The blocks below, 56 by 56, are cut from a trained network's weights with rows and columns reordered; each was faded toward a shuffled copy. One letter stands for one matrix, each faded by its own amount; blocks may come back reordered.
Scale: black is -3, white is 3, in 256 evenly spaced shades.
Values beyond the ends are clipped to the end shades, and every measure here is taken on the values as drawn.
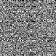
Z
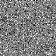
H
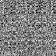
Z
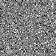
H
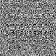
Z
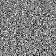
H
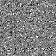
H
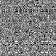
Z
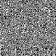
H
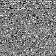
H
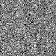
H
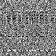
Z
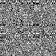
Z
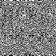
Z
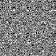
Z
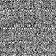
Z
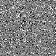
H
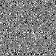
H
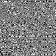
H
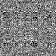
Z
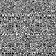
Z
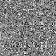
H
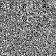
H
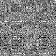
Z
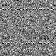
Z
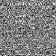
Z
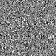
H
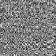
Z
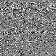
H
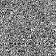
H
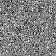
H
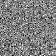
H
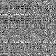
Z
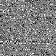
H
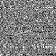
Z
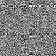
Z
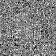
H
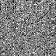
H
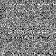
Z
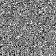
H
